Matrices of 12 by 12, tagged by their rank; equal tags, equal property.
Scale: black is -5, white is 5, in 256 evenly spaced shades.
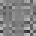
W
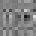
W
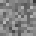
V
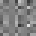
W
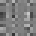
W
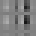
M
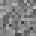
V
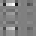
M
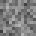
V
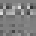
W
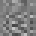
W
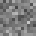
V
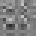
W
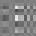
M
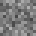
V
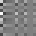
M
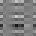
M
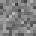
V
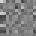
W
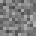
V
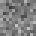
V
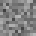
V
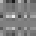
M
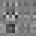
W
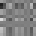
M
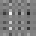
M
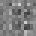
W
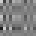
M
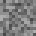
V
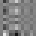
M
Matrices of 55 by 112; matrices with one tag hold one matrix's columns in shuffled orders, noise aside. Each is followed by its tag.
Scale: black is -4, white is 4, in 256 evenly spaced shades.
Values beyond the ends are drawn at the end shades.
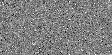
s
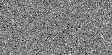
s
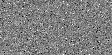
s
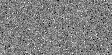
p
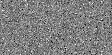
s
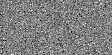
s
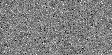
s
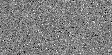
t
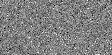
p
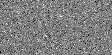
t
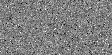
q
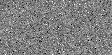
s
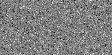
p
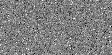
p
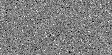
t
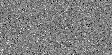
q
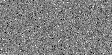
p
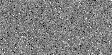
p
